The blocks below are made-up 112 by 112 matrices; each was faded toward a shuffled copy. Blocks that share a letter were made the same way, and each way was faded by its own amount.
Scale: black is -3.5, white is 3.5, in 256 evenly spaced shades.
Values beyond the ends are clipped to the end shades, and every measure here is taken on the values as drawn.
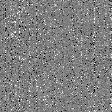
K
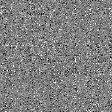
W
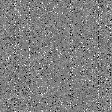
K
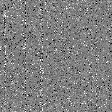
K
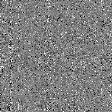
W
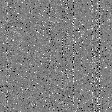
K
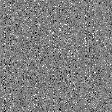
W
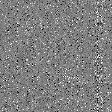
K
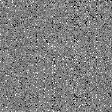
W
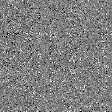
W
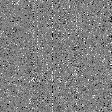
K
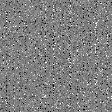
K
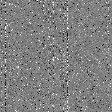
K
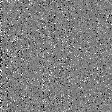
K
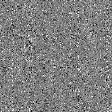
W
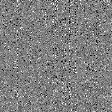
W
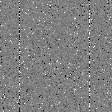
K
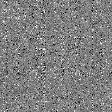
W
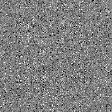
W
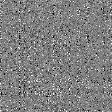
W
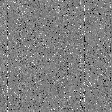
K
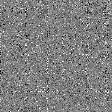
W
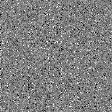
W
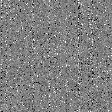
K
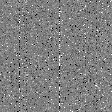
K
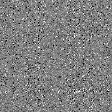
W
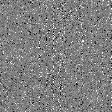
K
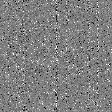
K
